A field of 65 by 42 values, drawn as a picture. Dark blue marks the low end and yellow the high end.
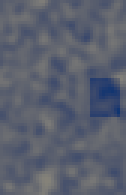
In the middle right lies a patch that is lower than the rest. The texture is blotchy. The middle right is the roughest part. The middle right is the ninth with the lowest average. No regular stripes run through it.
